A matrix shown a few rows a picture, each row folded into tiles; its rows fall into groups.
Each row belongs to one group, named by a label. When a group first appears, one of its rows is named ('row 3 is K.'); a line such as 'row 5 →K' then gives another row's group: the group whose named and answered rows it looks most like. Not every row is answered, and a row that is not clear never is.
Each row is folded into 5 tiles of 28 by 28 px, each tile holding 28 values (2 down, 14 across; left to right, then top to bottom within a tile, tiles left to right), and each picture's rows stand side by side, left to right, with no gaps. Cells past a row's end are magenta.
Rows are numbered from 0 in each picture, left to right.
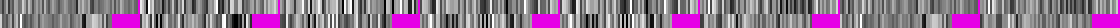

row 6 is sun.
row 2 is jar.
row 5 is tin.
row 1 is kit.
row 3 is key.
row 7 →tin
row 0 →sun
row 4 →key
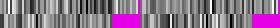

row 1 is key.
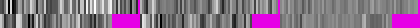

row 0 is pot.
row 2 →kit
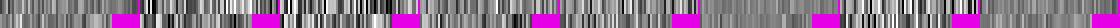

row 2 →tin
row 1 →pot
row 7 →sun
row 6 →jar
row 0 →sun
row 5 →kit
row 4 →jar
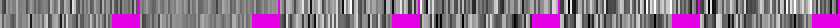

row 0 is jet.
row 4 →pot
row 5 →pot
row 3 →kit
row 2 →jar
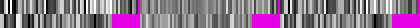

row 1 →jet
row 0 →pot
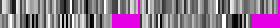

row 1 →kit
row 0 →key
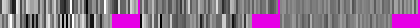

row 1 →kit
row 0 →key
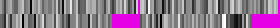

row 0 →jar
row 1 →kit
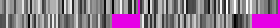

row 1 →pot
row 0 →jar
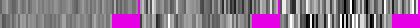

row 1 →tin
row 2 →key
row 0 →sun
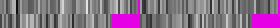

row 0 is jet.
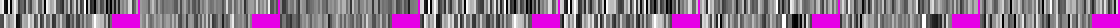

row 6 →kit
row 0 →tin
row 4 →tin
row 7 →jar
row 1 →jet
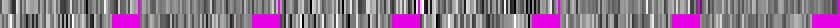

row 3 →tin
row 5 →sun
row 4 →jet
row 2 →jar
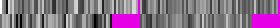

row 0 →kit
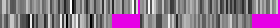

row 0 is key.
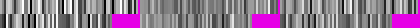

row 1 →jet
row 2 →jar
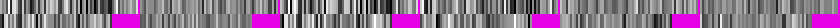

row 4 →kit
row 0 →tin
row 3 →tin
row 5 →sun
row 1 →jar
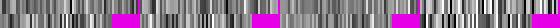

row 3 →jar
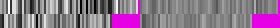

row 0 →tin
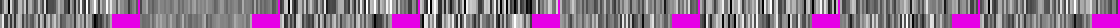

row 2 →pot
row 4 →jet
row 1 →sun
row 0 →pot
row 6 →jet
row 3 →tin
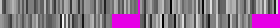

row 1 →jar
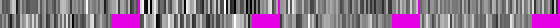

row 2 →tin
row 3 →jet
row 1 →tin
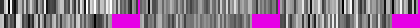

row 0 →pot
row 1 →pot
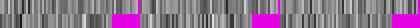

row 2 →jar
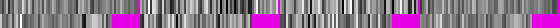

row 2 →jar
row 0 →sun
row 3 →sun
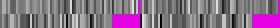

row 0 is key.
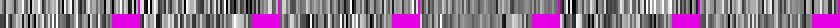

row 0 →jar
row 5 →jar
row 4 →pot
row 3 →sun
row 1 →tin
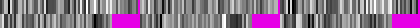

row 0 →pot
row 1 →kit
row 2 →pot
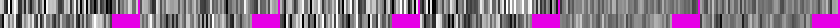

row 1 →key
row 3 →pot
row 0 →tin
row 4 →sun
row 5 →kit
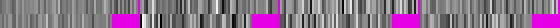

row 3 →key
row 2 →jar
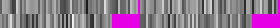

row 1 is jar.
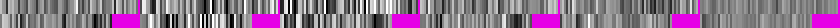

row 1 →key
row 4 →tin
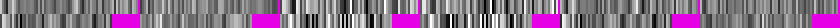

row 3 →key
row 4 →kit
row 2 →key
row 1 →sun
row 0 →kit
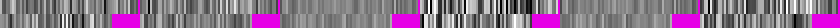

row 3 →tin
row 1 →pot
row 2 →sun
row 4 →sun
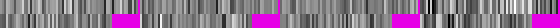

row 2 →key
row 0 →jar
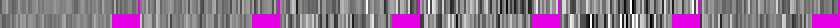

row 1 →jet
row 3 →tin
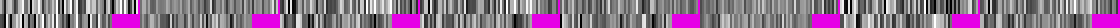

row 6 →tin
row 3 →pot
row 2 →pot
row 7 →pot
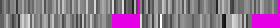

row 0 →jet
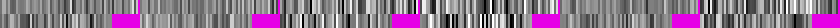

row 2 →jar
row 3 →key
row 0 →key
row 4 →key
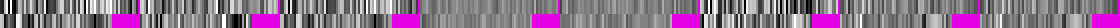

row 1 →kit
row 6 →sun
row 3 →sun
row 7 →sun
